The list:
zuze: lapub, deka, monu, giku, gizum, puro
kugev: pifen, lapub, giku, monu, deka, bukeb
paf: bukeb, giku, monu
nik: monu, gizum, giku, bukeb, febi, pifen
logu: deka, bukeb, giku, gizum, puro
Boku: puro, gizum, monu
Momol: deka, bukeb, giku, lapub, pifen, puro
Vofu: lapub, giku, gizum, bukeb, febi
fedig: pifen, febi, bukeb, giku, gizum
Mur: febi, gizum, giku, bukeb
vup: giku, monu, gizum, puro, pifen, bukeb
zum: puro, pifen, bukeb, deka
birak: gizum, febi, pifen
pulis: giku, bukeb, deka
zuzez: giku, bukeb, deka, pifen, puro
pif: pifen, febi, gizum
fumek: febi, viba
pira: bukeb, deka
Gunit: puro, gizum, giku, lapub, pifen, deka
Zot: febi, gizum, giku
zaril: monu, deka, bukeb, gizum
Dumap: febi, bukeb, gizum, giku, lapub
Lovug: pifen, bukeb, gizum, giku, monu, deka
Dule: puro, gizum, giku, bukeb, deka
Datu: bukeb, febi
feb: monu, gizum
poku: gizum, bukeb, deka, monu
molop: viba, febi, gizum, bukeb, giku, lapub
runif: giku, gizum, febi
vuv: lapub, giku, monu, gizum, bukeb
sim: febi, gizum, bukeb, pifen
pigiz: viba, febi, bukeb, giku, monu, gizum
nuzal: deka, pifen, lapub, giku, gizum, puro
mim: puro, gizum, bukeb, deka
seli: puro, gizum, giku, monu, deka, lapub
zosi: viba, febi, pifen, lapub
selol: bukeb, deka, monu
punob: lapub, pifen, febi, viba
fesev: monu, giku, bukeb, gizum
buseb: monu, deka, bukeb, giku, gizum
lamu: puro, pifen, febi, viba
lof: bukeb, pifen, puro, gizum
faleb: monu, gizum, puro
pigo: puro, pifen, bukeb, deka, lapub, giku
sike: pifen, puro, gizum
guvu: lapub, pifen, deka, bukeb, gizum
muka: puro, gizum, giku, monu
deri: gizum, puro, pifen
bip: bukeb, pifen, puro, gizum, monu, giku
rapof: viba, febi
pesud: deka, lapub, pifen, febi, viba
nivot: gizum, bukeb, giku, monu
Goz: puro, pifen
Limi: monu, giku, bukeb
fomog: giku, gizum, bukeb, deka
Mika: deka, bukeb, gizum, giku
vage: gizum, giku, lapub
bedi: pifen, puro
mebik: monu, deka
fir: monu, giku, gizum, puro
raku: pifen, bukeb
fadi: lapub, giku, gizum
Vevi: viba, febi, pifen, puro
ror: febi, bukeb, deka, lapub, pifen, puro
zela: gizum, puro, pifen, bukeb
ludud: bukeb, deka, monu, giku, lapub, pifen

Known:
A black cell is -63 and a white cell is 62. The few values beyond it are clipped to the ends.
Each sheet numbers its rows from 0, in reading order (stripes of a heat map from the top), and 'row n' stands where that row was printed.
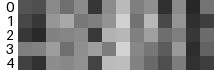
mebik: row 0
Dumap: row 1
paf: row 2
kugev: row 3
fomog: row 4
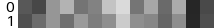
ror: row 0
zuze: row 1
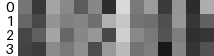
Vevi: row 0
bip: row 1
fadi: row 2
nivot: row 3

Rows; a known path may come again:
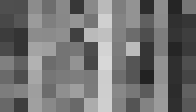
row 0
mebik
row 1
Vofu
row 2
fomog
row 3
Zot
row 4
sike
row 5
zela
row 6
kugev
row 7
zum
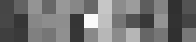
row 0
vuv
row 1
Mika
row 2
Limi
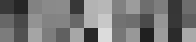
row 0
paf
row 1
bip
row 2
zosi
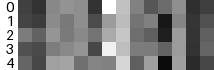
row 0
logu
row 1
nivot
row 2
Lovug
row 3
ludud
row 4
sim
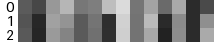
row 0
ror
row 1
fumek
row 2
rapof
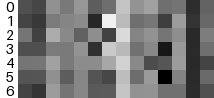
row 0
vup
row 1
selol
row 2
lamu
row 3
zaril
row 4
nuzal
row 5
feb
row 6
muka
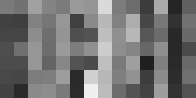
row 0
pesud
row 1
fesev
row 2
fir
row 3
zuze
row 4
faleb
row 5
buseb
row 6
pira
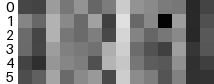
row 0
seli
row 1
pif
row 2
Goz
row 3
lof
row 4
mim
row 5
fadi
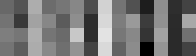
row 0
deri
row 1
Vevi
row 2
punob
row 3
birak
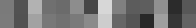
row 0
bedi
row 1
raku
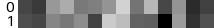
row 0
Dumap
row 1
poku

